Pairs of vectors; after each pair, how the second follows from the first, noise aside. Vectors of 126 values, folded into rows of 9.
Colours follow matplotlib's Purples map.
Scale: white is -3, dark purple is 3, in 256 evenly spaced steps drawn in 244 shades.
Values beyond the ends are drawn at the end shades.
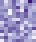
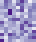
negated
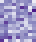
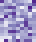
negated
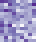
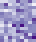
negated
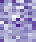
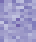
shrunk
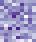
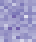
shrunk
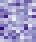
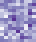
negated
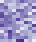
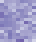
shrunk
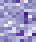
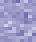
shrunk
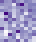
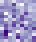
negated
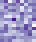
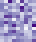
negated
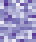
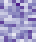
negated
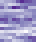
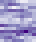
negated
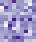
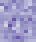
shrunk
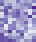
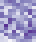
negated
